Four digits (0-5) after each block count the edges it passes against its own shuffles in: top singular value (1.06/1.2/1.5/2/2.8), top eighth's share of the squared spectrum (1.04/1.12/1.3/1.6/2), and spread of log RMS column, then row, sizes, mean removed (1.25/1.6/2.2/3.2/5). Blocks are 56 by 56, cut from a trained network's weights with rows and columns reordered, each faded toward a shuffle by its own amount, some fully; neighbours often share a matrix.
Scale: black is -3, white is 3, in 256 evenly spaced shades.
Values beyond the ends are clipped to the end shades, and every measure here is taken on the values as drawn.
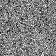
0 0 0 0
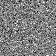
0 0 0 0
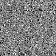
2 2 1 1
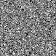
1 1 0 0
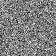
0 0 0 0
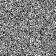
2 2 1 0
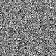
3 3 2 0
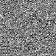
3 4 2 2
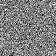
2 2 1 0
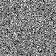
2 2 0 0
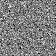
0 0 0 0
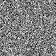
2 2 0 0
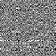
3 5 2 2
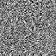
3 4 2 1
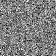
1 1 0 0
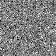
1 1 0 0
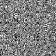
3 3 2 0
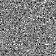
2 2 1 1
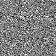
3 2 0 1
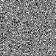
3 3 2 1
